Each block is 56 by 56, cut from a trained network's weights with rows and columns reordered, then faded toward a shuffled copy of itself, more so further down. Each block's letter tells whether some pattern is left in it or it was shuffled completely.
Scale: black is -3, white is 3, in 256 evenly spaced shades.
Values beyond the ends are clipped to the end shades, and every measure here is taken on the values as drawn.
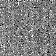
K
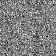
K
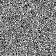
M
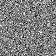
M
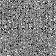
K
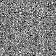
K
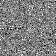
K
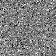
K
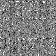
K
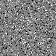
M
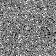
M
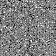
K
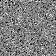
M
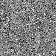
M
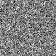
K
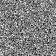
M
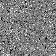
K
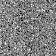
K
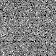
K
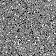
M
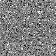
K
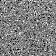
M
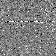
K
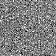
K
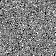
M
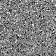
M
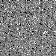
K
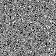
M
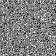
K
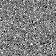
K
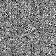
K
